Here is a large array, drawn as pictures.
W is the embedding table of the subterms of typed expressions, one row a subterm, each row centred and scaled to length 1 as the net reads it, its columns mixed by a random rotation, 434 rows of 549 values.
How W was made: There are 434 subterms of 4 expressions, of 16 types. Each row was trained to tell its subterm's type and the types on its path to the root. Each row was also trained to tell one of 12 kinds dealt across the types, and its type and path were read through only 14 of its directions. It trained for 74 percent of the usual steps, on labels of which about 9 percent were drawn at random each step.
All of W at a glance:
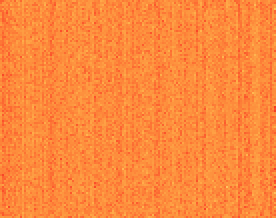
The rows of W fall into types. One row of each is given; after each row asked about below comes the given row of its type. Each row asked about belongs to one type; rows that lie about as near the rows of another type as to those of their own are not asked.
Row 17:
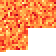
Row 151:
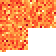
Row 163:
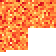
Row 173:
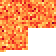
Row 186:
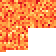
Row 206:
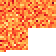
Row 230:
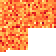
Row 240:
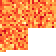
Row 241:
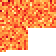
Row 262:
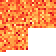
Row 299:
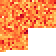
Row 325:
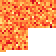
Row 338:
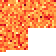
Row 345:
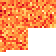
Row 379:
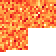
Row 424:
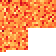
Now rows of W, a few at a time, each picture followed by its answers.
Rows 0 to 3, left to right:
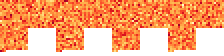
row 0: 173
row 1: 240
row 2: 241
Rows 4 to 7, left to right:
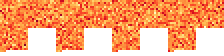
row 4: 345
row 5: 338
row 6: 262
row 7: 299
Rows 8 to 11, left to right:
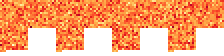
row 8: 299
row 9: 241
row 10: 338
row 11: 17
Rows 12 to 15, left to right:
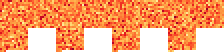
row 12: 240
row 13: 262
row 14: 424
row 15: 240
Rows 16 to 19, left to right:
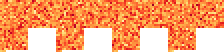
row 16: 338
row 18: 163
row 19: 338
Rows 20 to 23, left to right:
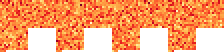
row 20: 424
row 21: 240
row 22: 240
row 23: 241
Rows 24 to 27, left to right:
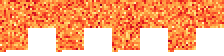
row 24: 186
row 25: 379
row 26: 17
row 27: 240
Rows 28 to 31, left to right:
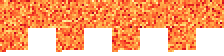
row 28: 186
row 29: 241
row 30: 230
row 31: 262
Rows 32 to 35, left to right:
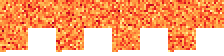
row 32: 173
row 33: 424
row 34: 325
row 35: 230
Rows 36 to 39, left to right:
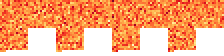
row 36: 151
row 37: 241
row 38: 186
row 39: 206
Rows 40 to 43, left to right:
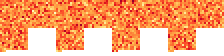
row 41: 241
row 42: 241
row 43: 338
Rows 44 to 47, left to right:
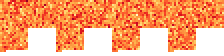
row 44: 379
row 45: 17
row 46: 163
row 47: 338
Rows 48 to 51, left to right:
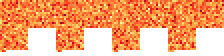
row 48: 262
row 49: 262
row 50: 173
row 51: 151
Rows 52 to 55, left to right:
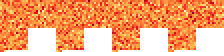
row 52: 151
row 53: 379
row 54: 186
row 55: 206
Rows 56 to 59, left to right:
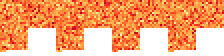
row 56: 173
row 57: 163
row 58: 186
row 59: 186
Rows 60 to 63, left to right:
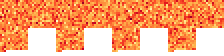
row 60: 173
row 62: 163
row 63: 240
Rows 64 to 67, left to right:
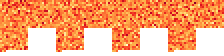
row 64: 379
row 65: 186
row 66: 206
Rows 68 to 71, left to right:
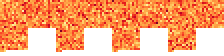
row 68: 163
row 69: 325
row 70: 424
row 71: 424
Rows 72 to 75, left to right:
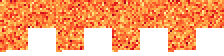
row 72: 230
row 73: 379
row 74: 241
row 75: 424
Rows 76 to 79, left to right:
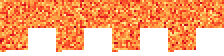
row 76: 151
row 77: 338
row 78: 379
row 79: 262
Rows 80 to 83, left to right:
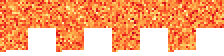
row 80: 345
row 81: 345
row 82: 163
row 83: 206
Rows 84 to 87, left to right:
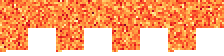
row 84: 424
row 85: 325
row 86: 345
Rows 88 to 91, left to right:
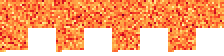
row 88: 325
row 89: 240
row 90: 230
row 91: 345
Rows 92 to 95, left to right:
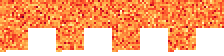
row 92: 206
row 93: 262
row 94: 17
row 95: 230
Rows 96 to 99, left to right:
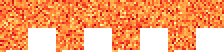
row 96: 206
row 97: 424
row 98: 17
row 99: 345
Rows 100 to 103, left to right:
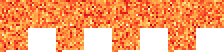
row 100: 262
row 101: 206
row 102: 206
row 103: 299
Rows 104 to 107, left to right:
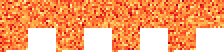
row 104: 17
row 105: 424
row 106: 151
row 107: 151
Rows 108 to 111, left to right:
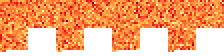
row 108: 262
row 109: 206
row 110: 163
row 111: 325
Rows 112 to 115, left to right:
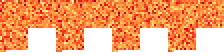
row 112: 240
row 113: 345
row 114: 325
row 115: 186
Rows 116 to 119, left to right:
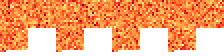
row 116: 206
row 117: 338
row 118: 325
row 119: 173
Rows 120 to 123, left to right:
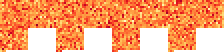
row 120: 230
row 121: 173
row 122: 186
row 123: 206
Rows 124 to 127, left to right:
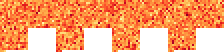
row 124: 17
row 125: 17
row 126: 299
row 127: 345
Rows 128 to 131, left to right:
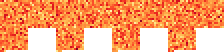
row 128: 163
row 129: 325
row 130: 241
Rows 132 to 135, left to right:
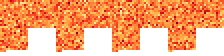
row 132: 241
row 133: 17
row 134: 17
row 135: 299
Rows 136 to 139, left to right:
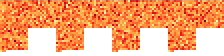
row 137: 379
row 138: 241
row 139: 240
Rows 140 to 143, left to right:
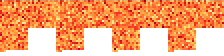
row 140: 240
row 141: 345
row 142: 230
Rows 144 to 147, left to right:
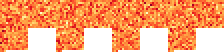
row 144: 345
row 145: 151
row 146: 338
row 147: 338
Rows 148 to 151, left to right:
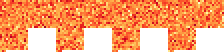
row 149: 424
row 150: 206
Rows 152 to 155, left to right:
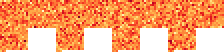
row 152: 325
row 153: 206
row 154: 163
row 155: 151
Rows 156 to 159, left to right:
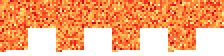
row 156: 186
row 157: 379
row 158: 186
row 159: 241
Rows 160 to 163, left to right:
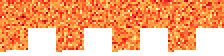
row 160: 186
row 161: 186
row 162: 241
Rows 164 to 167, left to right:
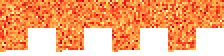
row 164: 345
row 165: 379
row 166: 325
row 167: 17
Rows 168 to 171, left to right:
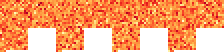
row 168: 338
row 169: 17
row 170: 262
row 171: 206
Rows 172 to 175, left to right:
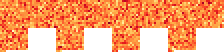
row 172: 163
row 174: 173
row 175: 299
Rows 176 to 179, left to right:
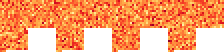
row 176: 17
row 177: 338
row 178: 338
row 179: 240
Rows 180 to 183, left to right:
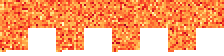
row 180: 163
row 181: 206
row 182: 345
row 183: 262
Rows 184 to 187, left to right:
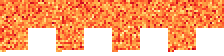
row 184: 240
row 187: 379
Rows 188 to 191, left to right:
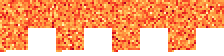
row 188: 173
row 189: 262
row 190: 17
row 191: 151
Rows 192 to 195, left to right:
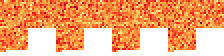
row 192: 241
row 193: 151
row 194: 151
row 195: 241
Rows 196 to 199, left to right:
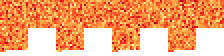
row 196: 325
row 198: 230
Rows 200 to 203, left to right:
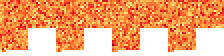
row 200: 206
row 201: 151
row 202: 17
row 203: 186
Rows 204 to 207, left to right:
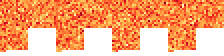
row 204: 230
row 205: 241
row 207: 424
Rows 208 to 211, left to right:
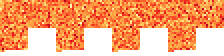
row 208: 163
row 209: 424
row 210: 338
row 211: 173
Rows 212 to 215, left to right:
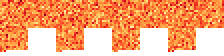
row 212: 206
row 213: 17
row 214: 151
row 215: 379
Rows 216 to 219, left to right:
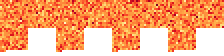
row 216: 299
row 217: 173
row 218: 379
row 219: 241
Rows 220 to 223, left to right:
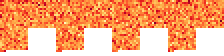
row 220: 206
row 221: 173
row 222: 262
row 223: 186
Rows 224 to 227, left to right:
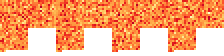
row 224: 151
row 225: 230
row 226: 17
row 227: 299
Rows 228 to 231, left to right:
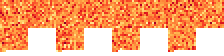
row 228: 325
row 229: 240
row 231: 379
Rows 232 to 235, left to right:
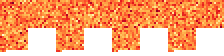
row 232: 17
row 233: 262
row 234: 262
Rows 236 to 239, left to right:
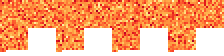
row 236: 240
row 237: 151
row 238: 338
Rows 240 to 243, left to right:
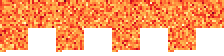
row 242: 186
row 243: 206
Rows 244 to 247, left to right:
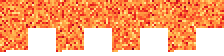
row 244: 345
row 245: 325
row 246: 325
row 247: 424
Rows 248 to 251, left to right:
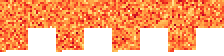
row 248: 338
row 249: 338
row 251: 186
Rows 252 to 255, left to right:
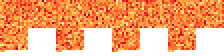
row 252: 262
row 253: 240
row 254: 325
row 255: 230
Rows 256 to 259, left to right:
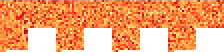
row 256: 299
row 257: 424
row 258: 345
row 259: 163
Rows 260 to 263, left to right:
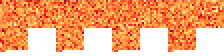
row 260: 262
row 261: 206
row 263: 338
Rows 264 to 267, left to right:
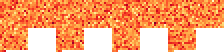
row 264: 173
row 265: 17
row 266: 379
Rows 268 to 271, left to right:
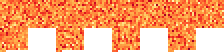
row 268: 206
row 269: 299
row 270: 262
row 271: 325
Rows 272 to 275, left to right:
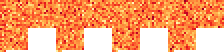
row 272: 241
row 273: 424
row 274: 299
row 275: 173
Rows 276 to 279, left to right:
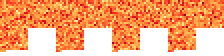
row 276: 186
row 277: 186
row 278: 230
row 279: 262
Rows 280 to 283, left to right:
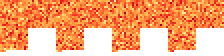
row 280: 230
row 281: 345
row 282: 424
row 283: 230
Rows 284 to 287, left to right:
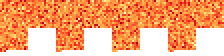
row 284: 379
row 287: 262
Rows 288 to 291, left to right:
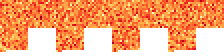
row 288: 299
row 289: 240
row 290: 163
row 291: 379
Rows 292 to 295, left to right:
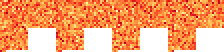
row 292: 325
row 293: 186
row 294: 379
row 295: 241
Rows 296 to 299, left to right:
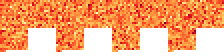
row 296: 240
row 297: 151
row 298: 173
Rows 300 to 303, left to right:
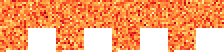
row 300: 241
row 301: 151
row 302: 163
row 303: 230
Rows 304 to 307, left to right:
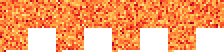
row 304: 345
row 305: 299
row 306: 17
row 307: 163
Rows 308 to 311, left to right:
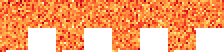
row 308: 379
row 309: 424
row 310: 424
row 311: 17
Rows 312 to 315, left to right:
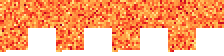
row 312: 163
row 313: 241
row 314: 17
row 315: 173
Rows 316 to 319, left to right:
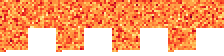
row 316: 163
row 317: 379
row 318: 240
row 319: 206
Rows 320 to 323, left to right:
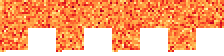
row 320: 163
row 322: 151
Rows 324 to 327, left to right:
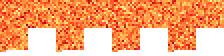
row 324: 230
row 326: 345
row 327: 338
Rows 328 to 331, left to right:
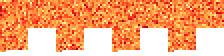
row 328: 325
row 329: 173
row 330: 262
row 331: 299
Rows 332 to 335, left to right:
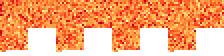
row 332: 240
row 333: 230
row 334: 206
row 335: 241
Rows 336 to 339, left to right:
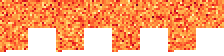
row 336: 173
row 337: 379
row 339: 379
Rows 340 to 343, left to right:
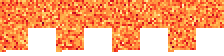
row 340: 262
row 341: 379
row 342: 424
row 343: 424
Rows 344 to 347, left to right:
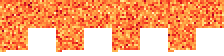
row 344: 424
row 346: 17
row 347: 206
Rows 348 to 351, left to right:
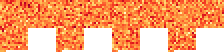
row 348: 424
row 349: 230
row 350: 345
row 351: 186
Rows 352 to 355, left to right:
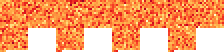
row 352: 163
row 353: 379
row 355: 240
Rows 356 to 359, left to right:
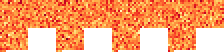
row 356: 186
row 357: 241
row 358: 230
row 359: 325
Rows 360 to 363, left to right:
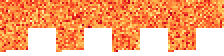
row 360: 262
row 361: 262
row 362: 173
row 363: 345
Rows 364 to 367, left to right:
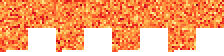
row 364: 17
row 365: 424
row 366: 345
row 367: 173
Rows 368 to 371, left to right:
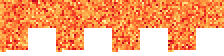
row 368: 262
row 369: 17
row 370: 325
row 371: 338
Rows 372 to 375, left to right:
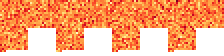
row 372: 17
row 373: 240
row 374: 240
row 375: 241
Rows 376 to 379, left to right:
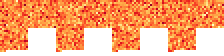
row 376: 241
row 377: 186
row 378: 206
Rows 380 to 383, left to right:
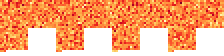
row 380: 151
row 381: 345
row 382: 424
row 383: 241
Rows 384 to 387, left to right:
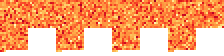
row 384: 163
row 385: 241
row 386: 186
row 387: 241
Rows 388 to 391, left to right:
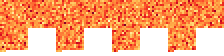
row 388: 325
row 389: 17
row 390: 240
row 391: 379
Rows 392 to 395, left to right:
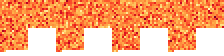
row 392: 186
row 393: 151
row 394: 338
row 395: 241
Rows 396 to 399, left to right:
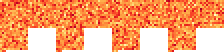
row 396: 379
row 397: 17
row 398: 325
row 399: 240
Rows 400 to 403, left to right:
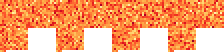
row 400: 230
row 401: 325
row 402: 241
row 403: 230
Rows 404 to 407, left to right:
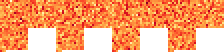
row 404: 299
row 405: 379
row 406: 262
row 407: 241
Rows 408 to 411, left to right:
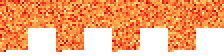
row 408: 206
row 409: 17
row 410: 299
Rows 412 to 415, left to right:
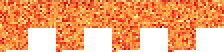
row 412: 151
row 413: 262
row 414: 163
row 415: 186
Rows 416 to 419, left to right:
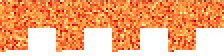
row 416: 299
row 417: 325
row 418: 345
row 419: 345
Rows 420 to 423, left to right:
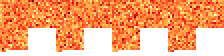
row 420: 262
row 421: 424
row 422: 241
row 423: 345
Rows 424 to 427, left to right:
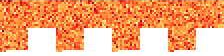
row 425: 240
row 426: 424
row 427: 345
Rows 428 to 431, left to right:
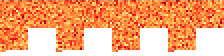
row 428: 206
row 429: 379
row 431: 240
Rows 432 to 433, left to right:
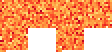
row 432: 240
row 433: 163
